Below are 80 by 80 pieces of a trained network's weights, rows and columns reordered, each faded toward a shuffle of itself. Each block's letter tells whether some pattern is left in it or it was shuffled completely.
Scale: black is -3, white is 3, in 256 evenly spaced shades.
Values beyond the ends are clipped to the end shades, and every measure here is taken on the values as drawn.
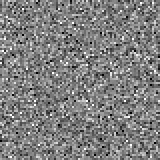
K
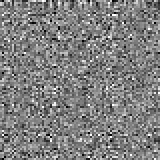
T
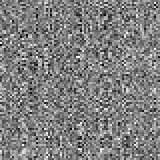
T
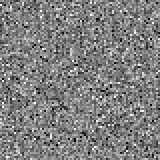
K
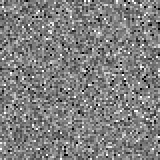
K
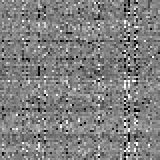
T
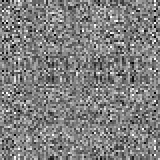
T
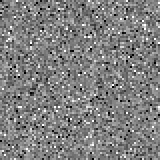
K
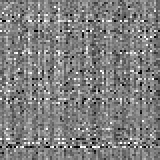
T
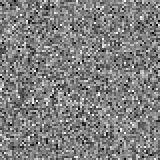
K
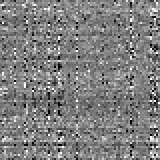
T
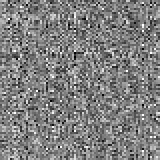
T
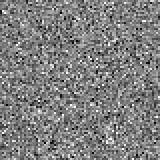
K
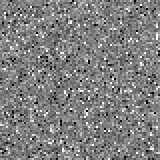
K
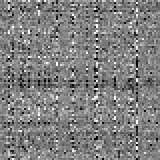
T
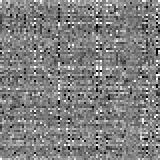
T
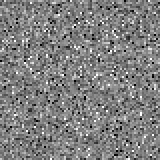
K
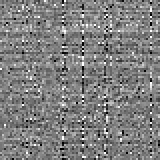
T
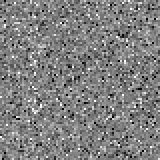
K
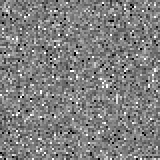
K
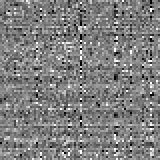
T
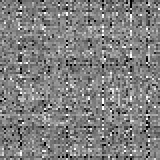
T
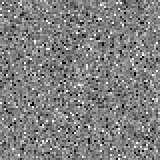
K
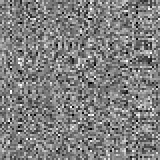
T
